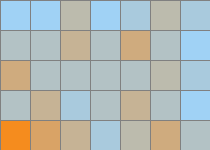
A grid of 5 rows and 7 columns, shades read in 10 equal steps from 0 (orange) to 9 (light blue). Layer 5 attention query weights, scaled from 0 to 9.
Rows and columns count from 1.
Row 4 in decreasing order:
9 8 7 7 7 5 5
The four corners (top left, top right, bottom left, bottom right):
9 8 0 7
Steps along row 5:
up up up down down up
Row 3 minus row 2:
-3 0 2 0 3 -1 -1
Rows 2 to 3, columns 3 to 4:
5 7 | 7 7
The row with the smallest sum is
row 5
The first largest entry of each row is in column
1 7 7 7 4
